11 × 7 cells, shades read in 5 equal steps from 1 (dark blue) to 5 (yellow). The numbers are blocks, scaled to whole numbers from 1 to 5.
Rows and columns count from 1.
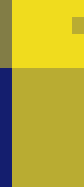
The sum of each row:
33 32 33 33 25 25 25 25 25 25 25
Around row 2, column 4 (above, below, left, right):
5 5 5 5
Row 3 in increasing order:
3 5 5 5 5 5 5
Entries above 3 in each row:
6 6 6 6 6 6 6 6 6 6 6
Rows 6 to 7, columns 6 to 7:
4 4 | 4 4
